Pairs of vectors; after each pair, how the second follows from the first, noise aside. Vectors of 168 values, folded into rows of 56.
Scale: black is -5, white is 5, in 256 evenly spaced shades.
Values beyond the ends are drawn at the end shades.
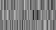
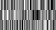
scaled up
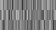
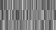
negated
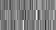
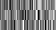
scaled up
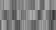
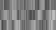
negated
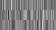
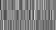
wrapped around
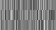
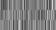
wrapped around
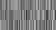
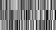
scaled up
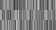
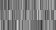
reversed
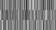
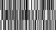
scaled up
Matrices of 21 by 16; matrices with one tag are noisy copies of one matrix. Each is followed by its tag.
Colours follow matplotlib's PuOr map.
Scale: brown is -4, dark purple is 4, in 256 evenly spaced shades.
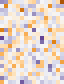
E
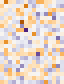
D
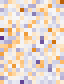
E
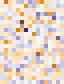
D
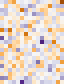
E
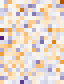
E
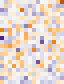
E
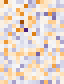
D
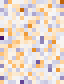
E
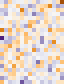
E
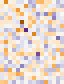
D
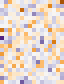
E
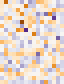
D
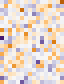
E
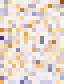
E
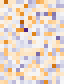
D
